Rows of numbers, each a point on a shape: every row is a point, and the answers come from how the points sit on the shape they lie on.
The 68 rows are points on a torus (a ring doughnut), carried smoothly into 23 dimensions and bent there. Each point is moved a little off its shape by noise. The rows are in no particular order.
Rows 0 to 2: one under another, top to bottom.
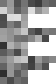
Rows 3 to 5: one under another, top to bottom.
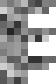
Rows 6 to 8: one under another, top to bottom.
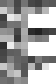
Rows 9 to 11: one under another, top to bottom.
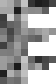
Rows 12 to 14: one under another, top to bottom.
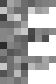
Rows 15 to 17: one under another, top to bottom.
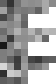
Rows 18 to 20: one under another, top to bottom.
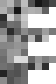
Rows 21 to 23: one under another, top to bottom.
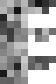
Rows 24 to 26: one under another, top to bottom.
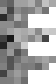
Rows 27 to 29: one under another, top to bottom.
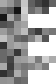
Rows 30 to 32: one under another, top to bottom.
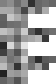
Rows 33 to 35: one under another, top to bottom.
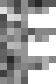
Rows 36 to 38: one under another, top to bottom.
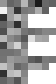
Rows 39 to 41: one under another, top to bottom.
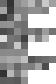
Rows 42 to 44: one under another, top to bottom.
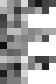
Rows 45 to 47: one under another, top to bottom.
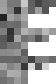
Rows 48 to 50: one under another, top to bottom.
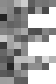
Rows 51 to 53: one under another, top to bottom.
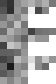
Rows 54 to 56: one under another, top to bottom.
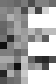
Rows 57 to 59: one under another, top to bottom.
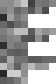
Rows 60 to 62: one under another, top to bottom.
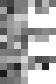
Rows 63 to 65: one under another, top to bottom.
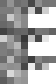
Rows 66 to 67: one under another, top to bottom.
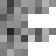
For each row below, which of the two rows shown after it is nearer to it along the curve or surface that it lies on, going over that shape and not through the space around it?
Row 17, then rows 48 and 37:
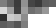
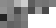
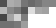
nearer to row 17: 37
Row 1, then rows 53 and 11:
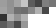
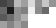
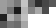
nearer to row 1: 11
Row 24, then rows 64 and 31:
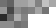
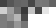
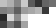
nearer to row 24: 64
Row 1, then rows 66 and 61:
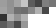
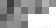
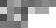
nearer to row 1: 61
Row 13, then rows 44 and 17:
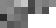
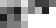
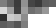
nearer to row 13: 44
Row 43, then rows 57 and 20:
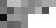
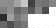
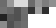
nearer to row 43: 20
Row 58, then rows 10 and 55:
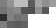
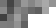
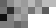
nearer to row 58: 55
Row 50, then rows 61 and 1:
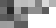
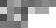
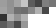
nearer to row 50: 61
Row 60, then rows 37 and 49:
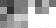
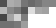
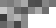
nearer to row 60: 37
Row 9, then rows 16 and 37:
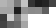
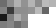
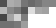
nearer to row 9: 37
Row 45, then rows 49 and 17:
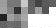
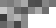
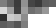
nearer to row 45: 49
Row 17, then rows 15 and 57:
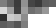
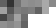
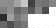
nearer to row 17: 57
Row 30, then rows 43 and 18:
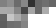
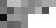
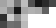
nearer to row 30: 18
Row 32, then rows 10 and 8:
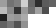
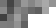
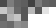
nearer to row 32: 8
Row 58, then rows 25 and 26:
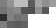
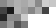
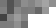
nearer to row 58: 25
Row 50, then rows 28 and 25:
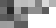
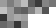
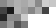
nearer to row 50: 25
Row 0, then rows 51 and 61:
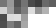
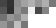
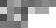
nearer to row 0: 61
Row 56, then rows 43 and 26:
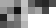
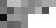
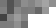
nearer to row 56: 43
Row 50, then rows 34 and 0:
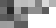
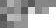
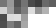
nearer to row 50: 34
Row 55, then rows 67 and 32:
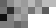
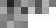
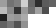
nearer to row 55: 67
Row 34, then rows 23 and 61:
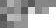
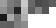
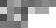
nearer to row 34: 61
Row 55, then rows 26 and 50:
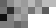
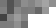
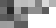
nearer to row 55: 26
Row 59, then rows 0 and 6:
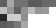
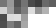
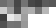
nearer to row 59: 6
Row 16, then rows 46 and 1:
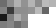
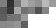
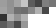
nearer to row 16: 46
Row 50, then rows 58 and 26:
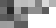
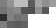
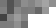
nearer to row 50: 26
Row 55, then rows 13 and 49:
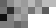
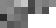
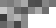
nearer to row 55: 13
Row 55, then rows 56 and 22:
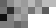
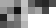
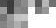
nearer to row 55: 22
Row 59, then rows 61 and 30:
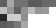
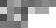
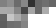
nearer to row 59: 61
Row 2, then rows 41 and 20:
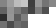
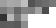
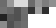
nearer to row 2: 41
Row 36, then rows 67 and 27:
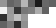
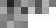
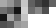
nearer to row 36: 27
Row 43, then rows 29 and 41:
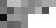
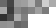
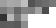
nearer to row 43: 29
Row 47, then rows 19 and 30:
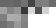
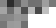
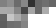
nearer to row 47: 19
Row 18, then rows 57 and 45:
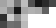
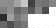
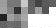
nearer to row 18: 45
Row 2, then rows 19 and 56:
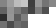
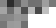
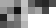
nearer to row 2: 56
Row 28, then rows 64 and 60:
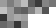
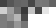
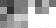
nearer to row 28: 64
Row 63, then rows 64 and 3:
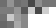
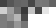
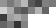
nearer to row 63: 64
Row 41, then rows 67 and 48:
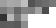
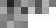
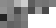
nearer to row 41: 48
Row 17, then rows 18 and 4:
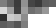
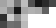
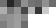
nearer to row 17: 18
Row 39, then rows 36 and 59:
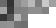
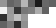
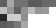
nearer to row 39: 59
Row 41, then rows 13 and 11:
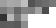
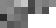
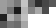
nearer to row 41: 13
